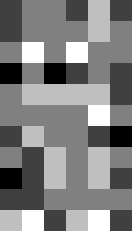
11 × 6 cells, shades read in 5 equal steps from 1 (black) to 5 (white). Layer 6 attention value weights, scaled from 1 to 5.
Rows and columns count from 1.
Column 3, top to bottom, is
3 3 3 1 4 3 3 4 4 3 2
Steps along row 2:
up same same up down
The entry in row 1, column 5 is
4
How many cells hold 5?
5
